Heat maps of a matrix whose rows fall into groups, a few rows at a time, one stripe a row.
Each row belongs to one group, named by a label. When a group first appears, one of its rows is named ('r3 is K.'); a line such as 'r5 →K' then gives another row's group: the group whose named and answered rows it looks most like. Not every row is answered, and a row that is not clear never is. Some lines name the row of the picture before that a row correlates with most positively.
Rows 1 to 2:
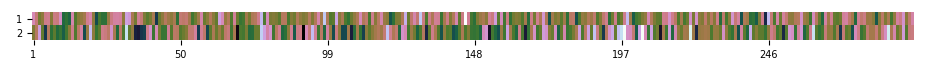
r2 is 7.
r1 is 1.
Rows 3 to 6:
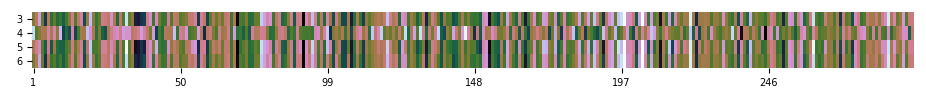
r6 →7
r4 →1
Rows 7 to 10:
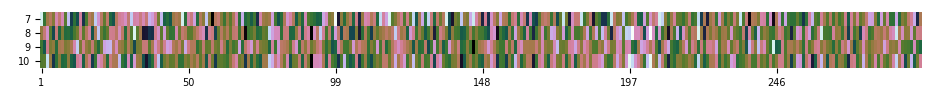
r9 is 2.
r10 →7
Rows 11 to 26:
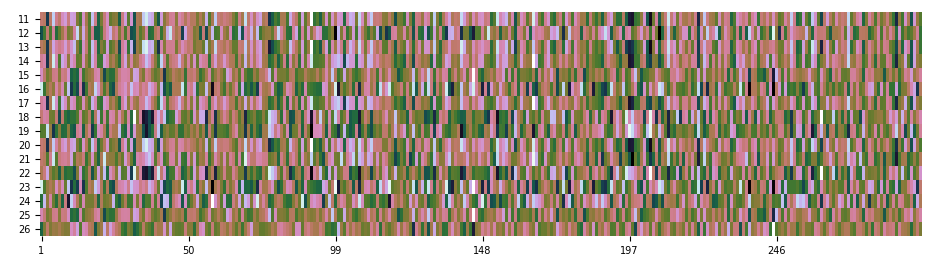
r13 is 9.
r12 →2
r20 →9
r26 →2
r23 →1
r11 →9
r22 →7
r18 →7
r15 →1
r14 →9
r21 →9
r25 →1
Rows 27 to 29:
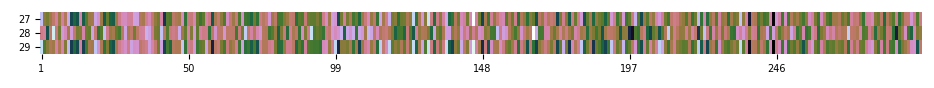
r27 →1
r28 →9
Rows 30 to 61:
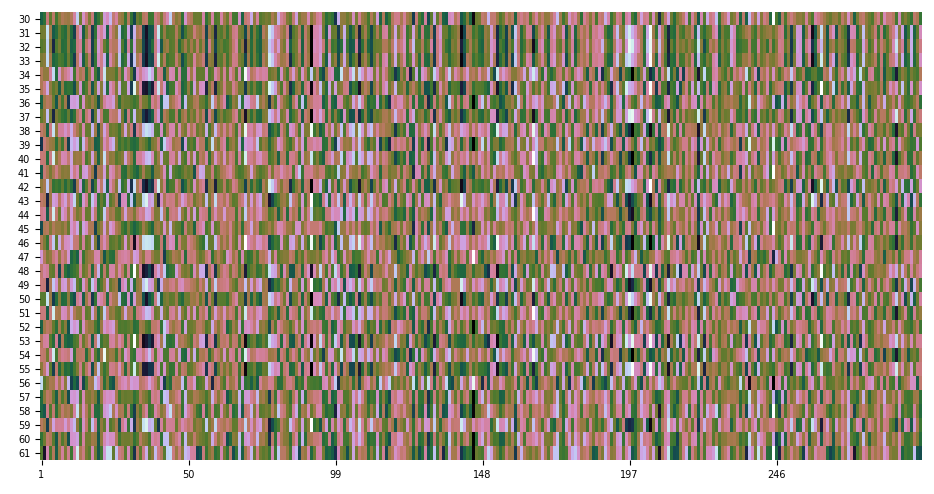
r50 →7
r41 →2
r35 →7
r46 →9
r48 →7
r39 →2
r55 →7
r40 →9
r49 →9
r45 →2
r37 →7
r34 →9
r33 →7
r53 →7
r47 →1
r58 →2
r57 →2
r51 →9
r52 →2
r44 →9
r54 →9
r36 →2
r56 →1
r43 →9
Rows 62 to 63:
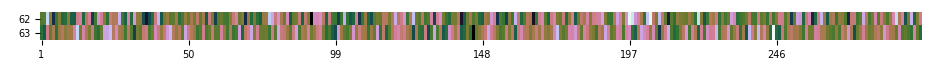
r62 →7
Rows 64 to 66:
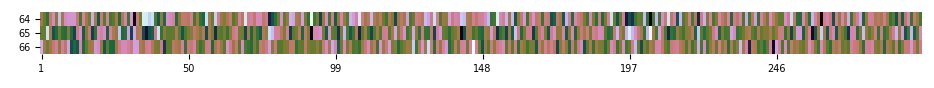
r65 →7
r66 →1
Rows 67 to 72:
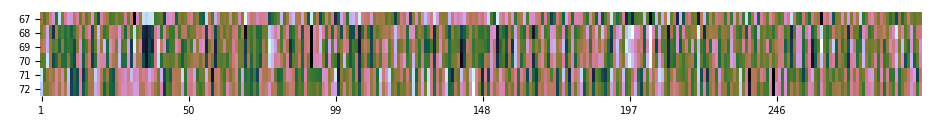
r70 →7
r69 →7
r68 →7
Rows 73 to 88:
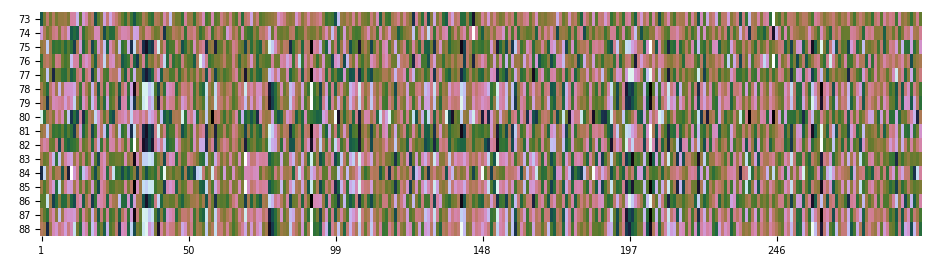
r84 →2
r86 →7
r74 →1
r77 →7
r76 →2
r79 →9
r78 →9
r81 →7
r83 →9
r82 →7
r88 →9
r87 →9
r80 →1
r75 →7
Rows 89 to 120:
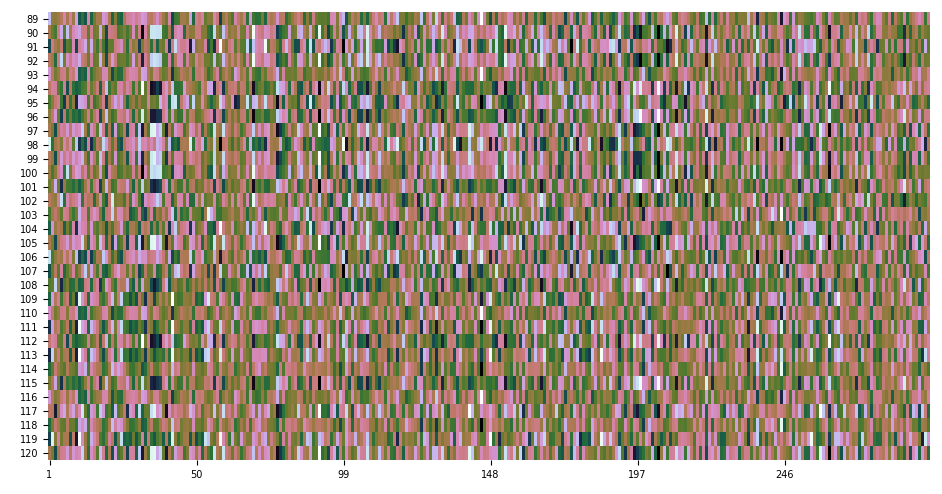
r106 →1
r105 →9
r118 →2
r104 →2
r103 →2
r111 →2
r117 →9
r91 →2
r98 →1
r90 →9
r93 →1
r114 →2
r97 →9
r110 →1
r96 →7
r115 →7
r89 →1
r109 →2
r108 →7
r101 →7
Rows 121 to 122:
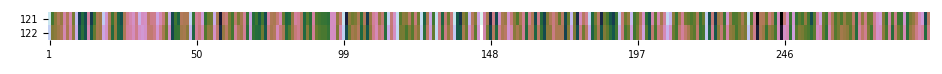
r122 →1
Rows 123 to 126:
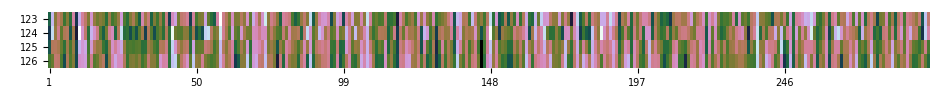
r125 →2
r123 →2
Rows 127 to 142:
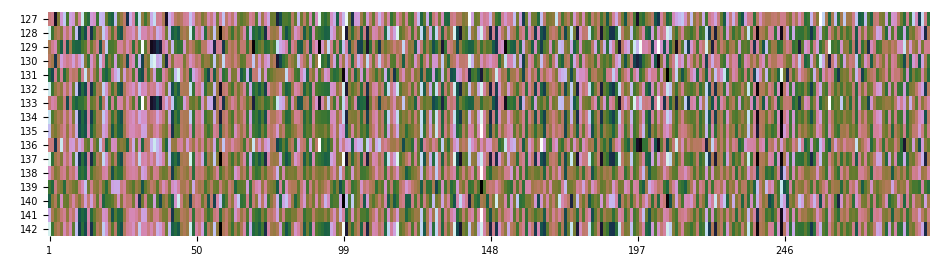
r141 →1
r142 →1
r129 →7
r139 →2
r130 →9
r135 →1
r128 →1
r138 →1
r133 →7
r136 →9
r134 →1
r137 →1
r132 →1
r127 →9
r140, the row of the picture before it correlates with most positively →123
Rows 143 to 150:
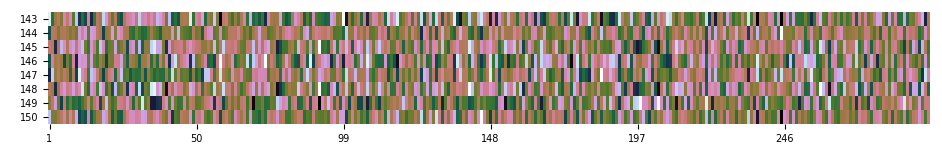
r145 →9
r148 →9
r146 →2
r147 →2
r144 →2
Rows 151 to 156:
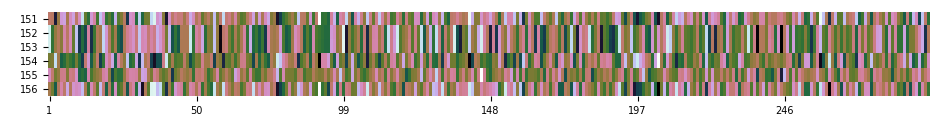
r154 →7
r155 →1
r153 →1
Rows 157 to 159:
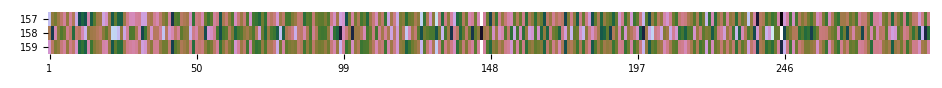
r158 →2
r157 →1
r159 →1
